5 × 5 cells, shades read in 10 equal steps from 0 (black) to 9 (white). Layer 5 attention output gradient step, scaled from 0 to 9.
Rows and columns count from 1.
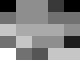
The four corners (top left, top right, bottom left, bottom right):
0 0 9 7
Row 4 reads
4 7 5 5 1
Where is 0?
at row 1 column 1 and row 1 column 5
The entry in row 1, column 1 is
0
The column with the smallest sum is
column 5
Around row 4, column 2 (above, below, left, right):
6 4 4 5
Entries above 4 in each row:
2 2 5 3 3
